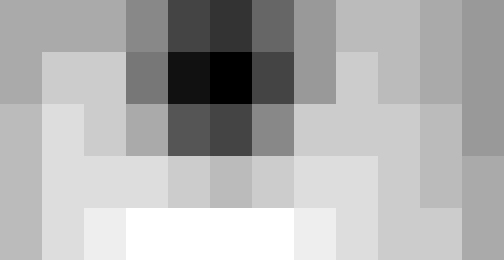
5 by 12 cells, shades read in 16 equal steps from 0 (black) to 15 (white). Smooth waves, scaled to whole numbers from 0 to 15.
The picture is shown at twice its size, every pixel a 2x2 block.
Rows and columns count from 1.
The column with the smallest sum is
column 6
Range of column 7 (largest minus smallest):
11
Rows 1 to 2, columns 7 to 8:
6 9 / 4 9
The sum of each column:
53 61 61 53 37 33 45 57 61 58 54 47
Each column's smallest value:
10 10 10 7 1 0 4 9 11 11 10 9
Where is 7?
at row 2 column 4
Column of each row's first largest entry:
9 2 2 2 4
